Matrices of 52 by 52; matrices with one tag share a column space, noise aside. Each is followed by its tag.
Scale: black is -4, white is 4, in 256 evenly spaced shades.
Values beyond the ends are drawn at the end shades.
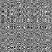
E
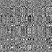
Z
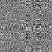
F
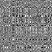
Z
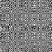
F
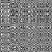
E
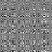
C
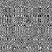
Z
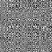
F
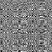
C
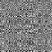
C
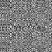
F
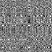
Z
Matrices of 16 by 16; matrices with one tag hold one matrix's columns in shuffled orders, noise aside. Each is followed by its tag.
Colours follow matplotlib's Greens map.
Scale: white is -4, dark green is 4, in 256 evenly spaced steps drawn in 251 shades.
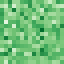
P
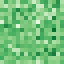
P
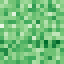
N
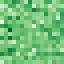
P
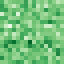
N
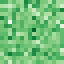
P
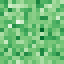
P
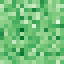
P
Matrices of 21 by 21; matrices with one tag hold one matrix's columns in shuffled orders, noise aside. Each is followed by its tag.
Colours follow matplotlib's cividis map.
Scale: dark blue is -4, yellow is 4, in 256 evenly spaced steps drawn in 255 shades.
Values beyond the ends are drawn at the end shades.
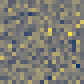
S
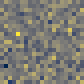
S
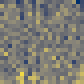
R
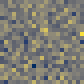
S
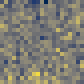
R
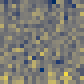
R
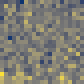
R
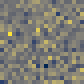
S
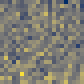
R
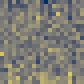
R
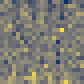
R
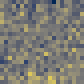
R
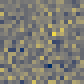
S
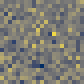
S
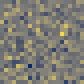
S
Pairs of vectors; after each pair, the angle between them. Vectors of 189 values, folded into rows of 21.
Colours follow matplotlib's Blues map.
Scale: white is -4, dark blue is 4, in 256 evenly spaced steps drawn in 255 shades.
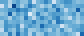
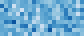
partly opposed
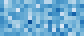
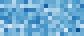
orthogonal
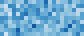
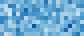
nearly parallel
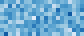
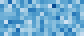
partly opposed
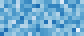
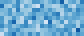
nearly opposite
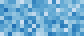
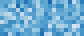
partly opposed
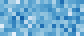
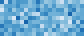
partly opposed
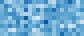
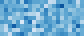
partly aligned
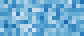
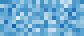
partly aligned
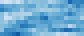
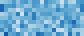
orthogonal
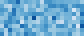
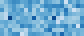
partly aligned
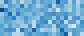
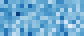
partly aligned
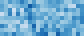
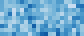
nearly parallel
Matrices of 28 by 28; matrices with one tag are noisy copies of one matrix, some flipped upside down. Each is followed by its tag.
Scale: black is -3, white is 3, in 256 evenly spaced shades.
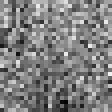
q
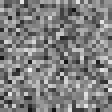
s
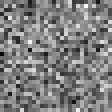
s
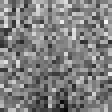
q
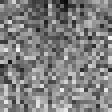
q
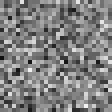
s
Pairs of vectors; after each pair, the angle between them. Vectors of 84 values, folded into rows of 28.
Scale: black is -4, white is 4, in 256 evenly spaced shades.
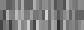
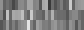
partly aligned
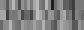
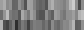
partly opposed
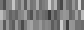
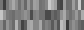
nearly parallel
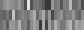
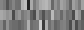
nearly opposite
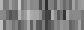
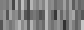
partly opposed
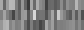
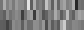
partly opposed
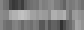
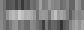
nearly parallel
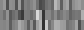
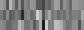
nearly parallel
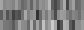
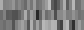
nearly parallel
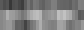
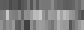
nearly parallel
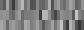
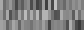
partly aligned
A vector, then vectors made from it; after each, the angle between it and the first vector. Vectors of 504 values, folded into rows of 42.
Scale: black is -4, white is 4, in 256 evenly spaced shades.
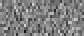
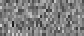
orthogonal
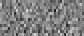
nearly parallel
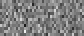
nearly opposite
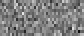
partly aligned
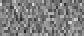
nearly parallel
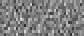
nearly opposite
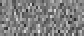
nearly opposite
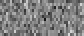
orthogonal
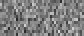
nearly parallel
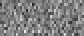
nearly opposite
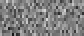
partly aligned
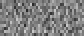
nearly opposite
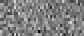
partly aligned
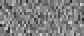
partly aligned
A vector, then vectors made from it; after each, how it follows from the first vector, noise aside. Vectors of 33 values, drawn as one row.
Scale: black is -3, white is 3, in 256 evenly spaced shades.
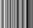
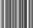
sign-scrambled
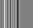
partly zeroed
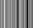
partly zeroed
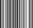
sign-scrambled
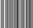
partly zeroed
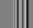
partly zeroed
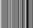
partly zeroed
